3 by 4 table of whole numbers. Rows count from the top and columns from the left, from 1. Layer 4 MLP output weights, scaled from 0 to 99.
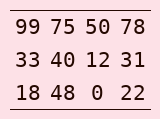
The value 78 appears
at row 1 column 4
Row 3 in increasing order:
0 18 22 48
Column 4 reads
78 31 22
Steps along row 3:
up down up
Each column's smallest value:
18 40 0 22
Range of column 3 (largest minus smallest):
50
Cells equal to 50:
1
